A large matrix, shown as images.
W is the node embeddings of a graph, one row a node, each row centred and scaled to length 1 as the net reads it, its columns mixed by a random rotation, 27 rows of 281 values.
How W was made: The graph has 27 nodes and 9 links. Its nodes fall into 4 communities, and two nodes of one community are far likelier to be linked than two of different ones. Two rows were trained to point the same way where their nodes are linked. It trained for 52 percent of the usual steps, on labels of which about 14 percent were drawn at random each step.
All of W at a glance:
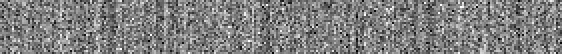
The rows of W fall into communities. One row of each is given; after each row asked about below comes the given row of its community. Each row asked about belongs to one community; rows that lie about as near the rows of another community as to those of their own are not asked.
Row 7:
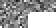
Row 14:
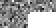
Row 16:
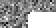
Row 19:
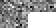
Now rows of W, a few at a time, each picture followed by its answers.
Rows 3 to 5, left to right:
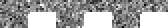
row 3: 14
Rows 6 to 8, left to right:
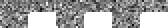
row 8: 19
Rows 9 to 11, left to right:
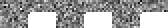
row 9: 16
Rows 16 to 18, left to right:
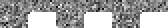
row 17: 7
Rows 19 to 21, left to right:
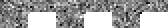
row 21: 16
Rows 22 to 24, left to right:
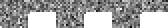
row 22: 7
